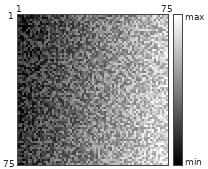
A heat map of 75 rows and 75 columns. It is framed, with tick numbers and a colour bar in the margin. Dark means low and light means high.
Odd rows or columns: none. Grain: fine. Stripes: none. Slope: up to the right.
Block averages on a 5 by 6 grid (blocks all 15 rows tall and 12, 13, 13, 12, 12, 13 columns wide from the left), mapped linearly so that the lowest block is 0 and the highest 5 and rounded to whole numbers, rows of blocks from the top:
0 1 2 3 4 4 / 0 1 2 3 4 5 / 0 1 2 3 4 5 / 0 1 2 3 4 5 / 1 1 2 3 4 5
